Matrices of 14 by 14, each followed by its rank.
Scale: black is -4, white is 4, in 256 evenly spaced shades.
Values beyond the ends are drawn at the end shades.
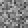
full rank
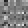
two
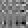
two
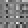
two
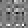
two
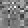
three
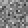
full rank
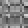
two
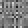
three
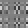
one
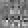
three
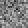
full rank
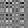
one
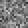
full rank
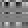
one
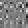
three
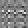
two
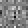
three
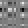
one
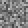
full rank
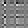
one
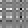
one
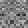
three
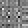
three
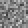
full rank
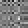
two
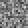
full rank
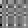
one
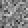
full rank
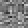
three
